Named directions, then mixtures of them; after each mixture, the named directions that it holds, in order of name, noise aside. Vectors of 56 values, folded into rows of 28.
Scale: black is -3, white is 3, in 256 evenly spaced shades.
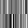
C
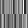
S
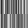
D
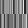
S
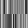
C, D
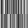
D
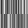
D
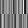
S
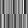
S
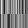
D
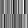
D, S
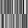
S
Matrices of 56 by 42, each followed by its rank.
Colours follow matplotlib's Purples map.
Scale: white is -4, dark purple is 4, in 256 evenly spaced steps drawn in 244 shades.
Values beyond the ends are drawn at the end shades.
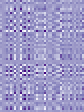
two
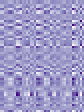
two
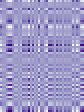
one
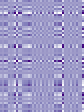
one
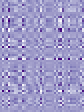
two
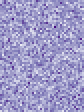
full rank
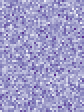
full rank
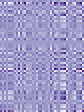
two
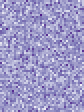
full rank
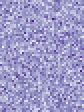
full rank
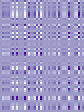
one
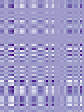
one
